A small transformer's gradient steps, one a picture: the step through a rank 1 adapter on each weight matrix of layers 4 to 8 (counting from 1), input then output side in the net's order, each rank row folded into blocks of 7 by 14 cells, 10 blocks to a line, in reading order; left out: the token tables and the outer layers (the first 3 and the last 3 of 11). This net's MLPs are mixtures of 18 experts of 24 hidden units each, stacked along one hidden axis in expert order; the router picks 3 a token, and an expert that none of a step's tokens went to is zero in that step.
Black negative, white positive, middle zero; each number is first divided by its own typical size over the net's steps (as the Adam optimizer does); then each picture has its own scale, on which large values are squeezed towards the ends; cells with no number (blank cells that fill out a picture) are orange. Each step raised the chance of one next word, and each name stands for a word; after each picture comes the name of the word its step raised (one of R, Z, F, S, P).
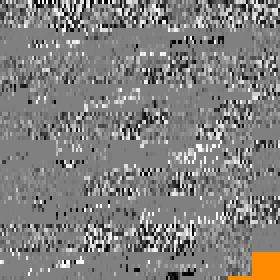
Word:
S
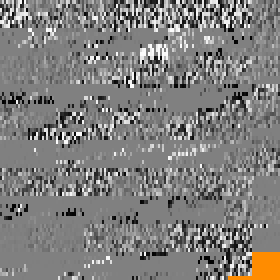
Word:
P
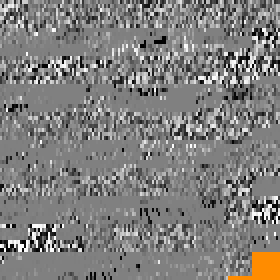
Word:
P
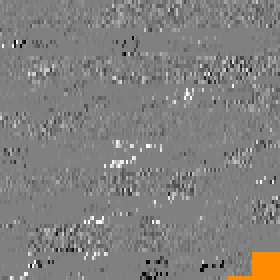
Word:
S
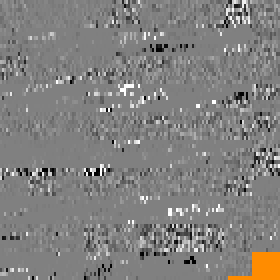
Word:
S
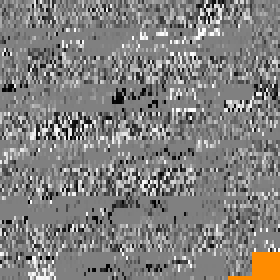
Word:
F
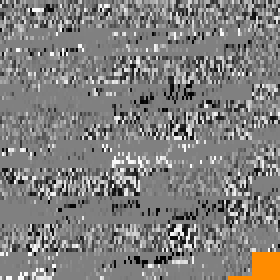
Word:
P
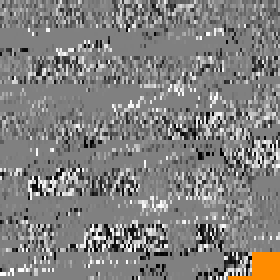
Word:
S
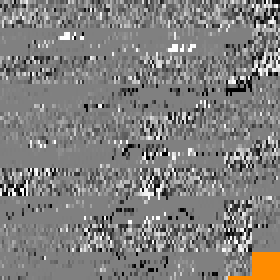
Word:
F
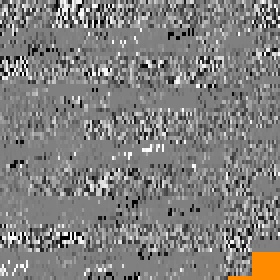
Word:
P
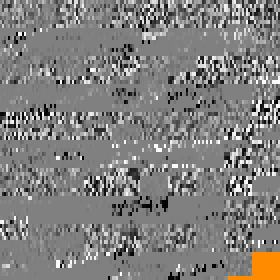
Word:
P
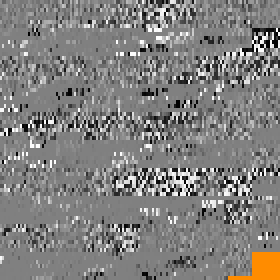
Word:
F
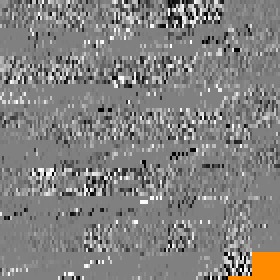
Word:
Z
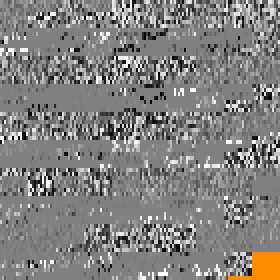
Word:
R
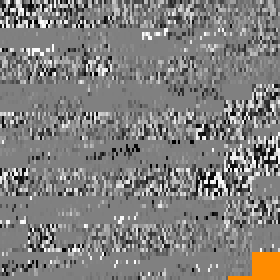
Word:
F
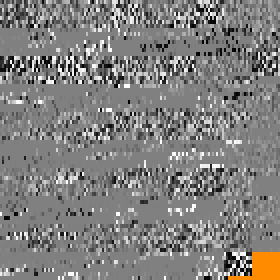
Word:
R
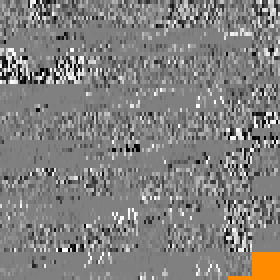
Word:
Z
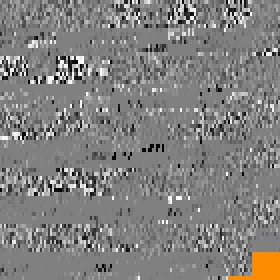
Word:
Z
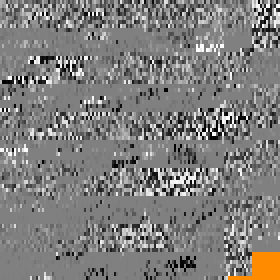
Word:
F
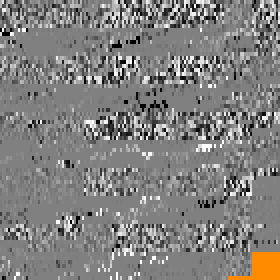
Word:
R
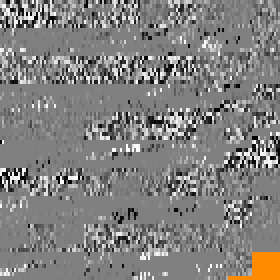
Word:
R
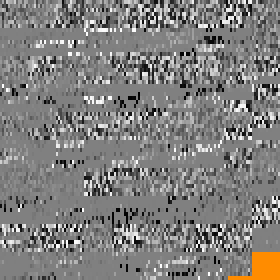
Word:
P
